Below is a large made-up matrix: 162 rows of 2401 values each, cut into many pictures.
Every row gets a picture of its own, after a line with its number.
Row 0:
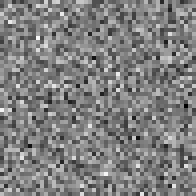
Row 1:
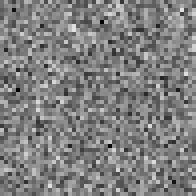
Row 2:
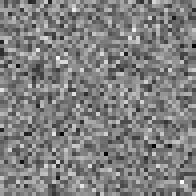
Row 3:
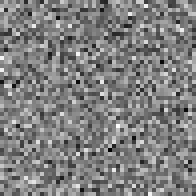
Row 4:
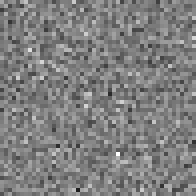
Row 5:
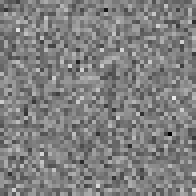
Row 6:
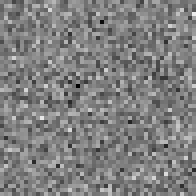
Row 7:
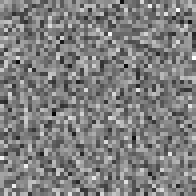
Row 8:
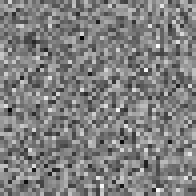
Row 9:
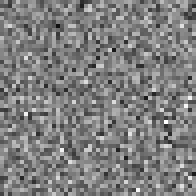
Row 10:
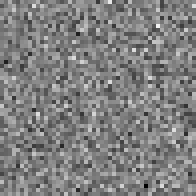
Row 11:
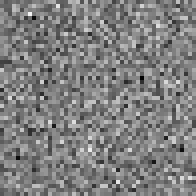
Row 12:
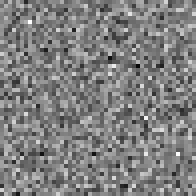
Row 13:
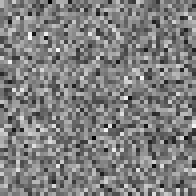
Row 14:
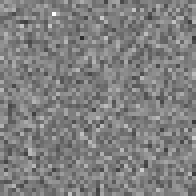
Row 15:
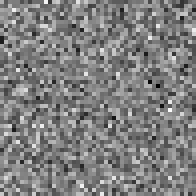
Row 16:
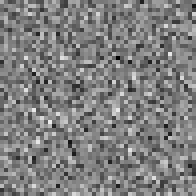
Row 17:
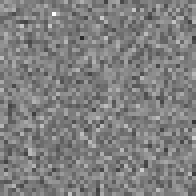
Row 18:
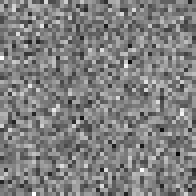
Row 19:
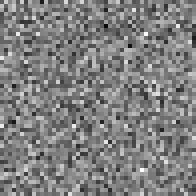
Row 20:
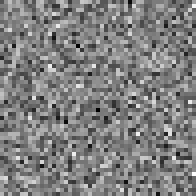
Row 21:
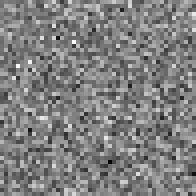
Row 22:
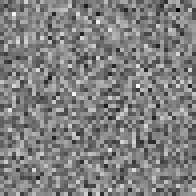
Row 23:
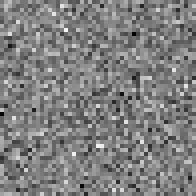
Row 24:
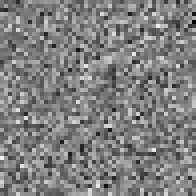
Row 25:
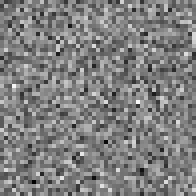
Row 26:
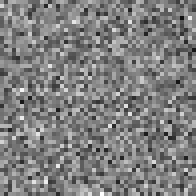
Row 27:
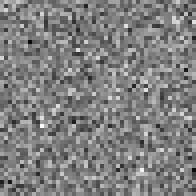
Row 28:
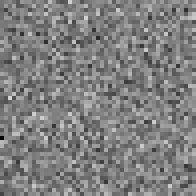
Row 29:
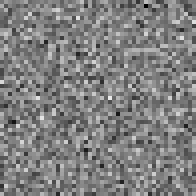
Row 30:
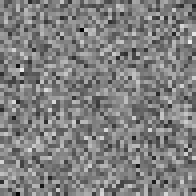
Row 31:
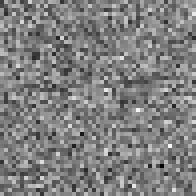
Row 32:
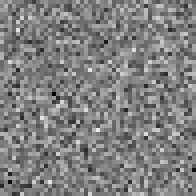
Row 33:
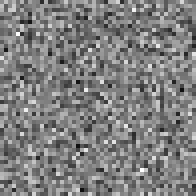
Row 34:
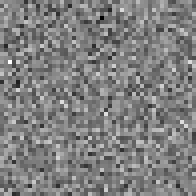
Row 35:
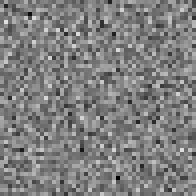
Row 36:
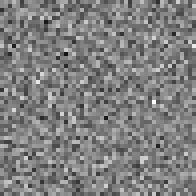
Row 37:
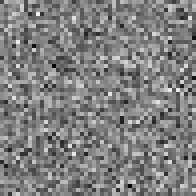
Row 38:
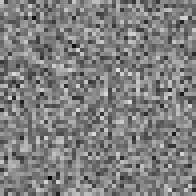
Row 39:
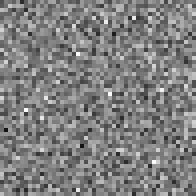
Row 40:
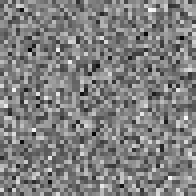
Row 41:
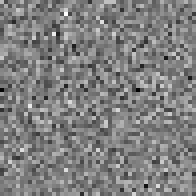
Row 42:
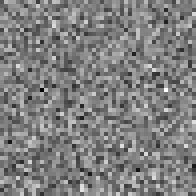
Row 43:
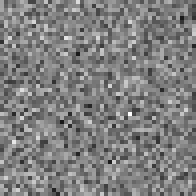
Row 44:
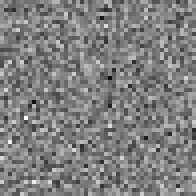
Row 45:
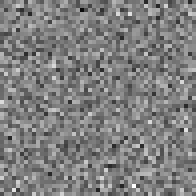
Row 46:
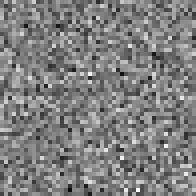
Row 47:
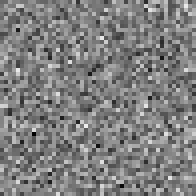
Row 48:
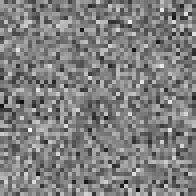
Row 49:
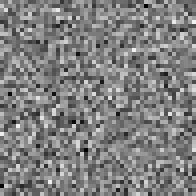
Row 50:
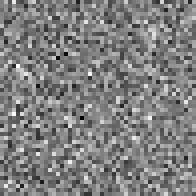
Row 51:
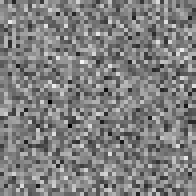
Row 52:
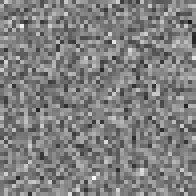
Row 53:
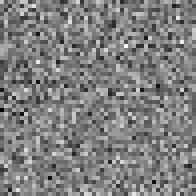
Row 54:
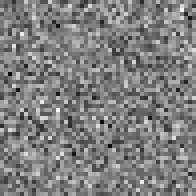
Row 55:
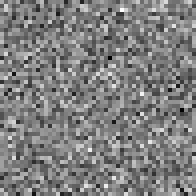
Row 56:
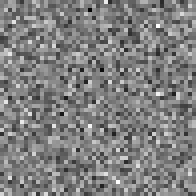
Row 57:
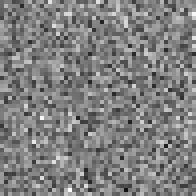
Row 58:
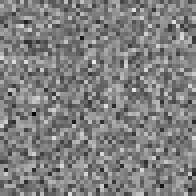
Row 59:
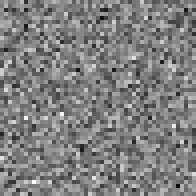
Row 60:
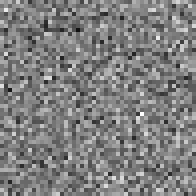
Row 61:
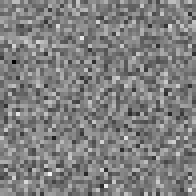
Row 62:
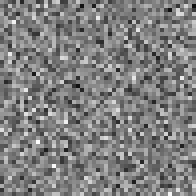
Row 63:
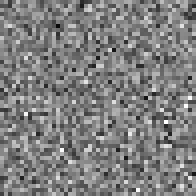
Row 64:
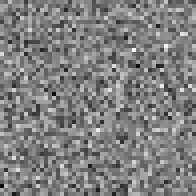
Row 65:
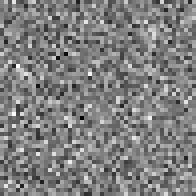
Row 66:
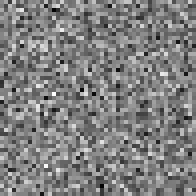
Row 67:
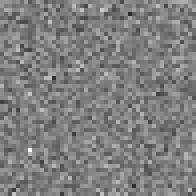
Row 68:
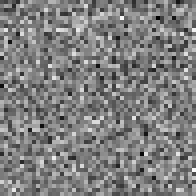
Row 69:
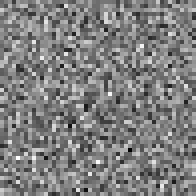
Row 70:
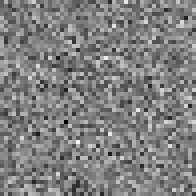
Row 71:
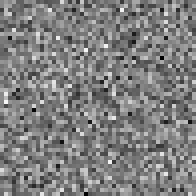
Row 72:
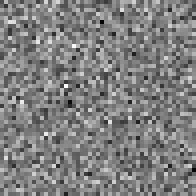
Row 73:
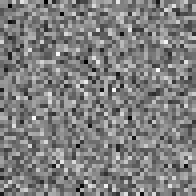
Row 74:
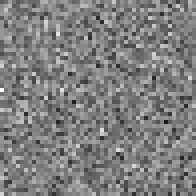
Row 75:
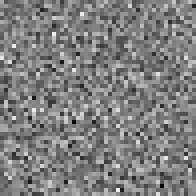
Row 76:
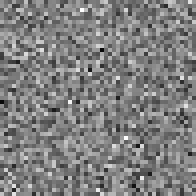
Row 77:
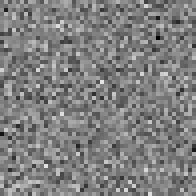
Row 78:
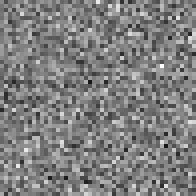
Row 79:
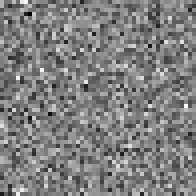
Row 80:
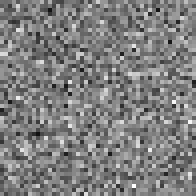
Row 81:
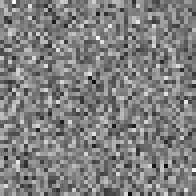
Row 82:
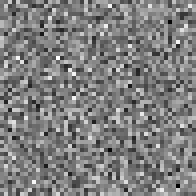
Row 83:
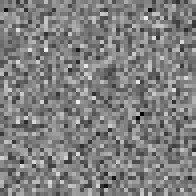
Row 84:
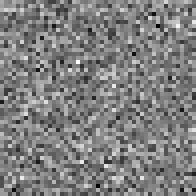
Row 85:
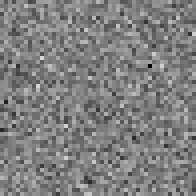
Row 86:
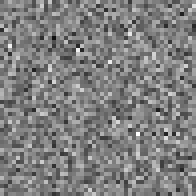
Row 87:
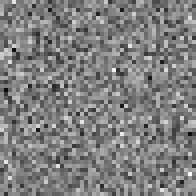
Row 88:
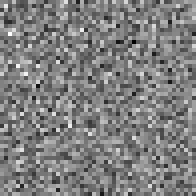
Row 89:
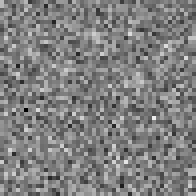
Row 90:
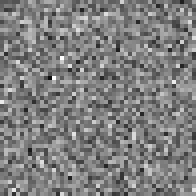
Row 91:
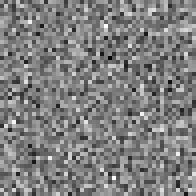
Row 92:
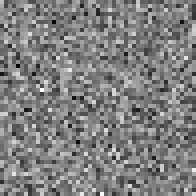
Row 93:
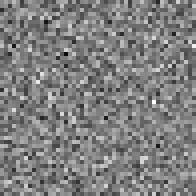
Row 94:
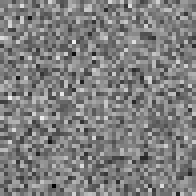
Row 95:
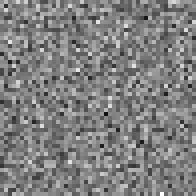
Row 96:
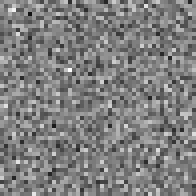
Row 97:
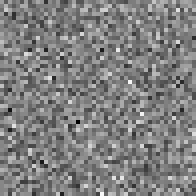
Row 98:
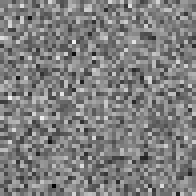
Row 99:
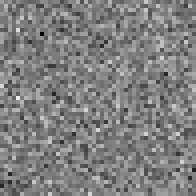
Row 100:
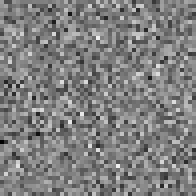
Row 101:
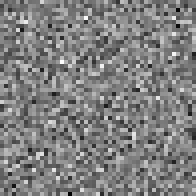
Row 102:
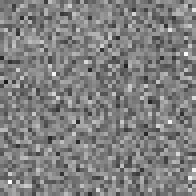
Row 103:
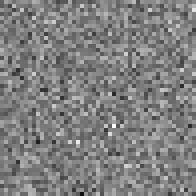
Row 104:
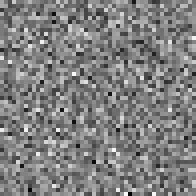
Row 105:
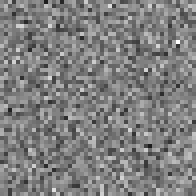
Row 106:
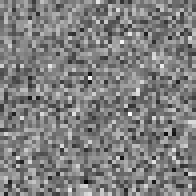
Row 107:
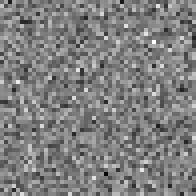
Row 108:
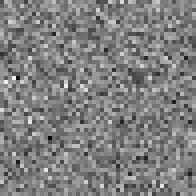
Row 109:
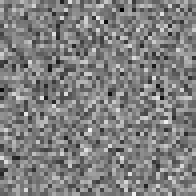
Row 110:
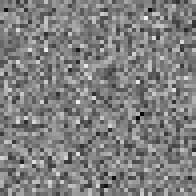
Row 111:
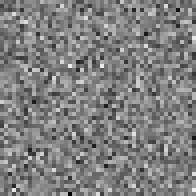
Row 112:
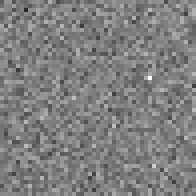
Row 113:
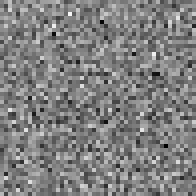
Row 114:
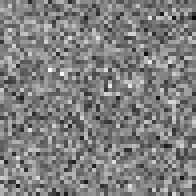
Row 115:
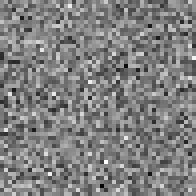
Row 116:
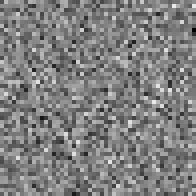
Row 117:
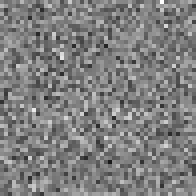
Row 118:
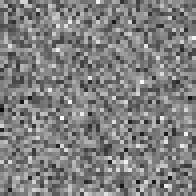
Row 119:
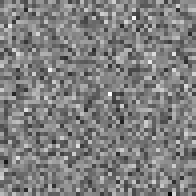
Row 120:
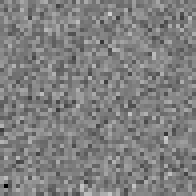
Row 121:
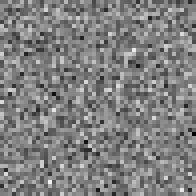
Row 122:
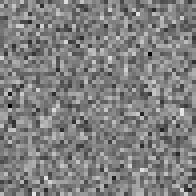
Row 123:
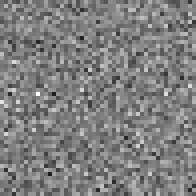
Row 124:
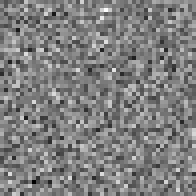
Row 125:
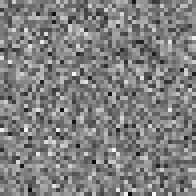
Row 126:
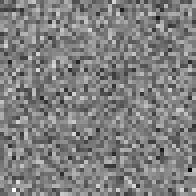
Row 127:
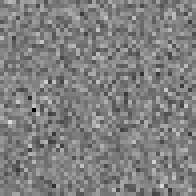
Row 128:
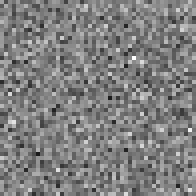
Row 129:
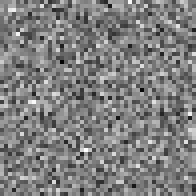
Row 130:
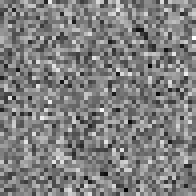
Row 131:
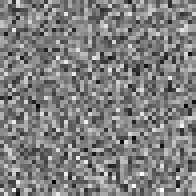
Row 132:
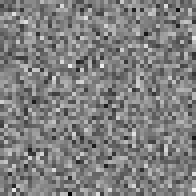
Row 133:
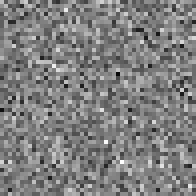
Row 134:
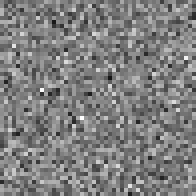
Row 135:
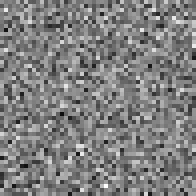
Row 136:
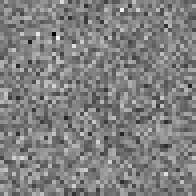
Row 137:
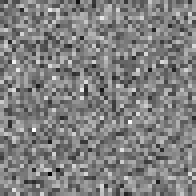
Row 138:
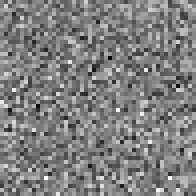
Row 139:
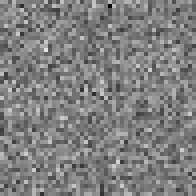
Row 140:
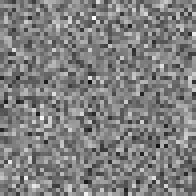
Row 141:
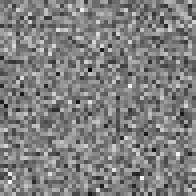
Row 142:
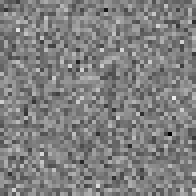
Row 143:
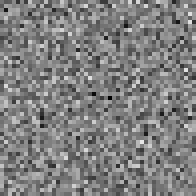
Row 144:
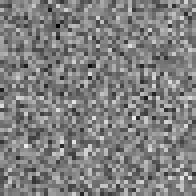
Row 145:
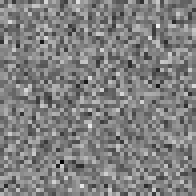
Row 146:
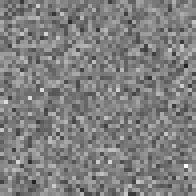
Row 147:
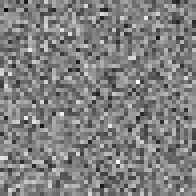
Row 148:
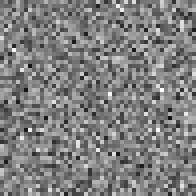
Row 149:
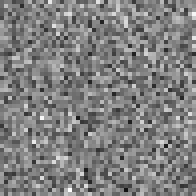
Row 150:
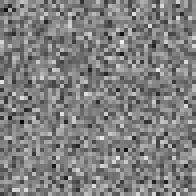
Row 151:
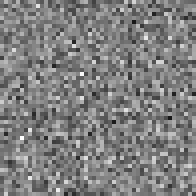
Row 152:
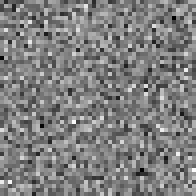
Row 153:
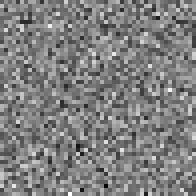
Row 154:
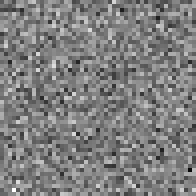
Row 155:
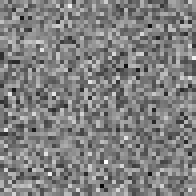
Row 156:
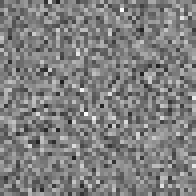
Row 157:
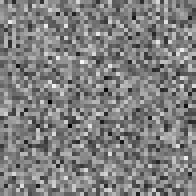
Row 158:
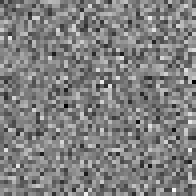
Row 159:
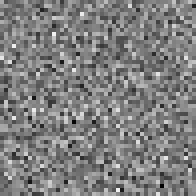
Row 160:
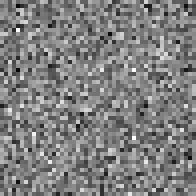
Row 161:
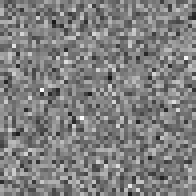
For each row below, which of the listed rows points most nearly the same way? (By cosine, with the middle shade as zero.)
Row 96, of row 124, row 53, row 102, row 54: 124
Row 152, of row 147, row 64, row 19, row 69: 147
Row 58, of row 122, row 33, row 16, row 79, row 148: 122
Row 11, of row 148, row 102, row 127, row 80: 80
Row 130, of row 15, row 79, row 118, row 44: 118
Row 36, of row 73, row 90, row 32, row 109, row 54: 73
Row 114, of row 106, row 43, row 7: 43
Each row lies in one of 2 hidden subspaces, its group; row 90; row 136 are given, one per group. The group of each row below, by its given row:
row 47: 90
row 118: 136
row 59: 90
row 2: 136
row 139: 90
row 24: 90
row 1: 136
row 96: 90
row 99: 90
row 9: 136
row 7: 90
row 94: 136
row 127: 136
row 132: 90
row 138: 90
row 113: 136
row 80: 136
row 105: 90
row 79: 136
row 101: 90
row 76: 90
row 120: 136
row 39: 136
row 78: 136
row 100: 136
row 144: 136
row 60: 90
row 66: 90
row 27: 90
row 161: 136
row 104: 136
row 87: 136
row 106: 136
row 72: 136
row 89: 136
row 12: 90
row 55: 90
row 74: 136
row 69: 136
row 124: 90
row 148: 136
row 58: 90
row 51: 136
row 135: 90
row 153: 90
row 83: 90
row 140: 136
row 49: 90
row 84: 90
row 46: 136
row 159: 136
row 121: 90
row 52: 90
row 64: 90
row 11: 136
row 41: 136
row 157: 136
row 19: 90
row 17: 90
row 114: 136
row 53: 136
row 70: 136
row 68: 90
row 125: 136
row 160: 90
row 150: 136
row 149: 136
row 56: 136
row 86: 136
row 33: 90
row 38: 136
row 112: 136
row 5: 90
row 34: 90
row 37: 136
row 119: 136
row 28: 136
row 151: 136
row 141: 90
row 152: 90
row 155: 90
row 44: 90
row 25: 90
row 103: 136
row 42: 136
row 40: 90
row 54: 136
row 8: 90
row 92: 136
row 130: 136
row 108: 136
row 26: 136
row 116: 136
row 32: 90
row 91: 90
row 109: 136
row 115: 90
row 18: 90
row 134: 136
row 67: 90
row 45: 90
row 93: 136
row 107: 90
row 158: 136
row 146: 136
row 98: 136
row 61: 90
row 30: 136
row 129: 90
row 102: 90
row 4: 136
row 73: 136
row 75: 136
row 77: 90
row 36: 136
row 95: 90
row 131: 90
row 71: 136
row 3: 90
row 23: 136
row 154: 90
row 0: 136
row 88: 136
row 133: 136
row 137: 90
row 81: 136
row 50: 136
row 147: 90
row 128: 90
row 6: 136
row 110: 90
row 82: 90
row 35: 136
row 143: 90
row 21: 136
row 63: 136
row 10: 136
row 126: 90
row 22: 90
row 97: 90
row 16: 136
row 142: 90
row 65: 136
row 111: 90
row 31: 136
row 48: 136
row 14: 90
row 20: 136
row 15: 136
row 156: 136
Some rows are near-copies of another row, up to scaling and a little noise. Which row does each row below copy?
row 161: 134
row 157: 51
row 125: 104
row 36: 93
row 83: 110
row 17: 14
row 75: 159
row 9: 63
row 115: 155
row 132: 111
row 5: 142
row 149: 57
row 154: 126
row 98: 94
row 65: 50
